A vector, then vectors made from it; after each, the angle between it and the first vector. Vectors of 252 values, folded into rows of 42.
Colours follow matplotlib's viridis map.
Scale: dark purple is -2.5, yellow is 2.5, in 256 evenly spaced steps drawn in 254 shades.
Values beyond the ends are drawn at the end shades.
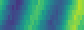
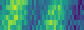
nearly opposite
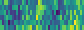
partly aligned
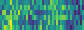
partly opposed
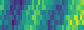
nearly parallel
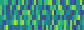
orthogonal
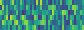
orthogonal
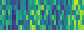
partly aligned
